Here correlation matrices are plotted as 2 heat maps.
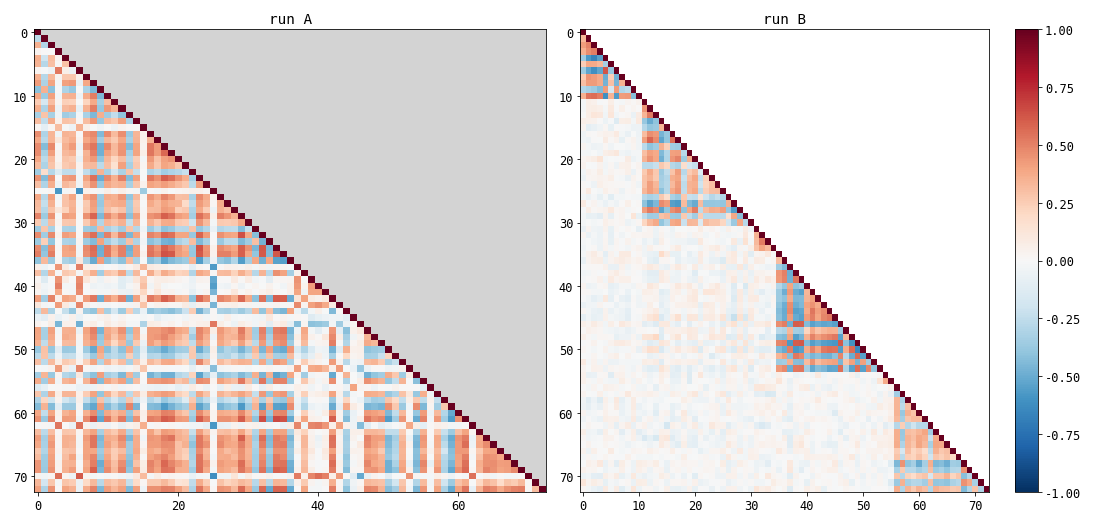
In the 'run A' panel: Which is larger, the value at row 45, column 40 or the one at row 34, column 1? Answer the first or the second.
the first
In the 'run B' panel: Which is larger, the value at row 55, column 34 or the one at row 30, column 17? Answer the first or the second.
the second
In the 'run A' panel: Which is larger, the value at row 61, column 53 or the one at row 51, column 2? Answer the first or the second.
the first
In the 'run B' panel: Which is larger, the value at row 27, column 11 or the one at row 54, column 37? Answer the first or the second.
the second
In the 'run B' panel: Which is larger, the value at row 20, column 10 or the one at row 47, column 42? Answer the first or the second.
the second
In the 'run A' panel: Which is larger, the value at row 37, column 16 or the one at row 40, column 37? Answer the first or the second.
the second
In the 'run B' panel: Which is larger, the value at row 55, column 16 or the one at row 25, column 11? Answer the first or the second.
the second
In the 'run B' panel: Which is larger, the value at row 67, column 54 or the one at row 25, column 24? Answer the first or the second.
the second
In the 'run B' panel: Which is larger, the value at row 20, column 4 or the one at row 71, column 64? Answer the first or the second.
the first
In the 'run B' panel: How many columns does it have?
73
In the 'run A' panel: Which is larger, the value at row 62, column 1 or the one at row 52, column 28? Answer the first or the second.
the second
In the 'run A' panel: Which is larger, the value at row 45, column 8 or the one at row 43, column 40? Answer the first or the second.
the second
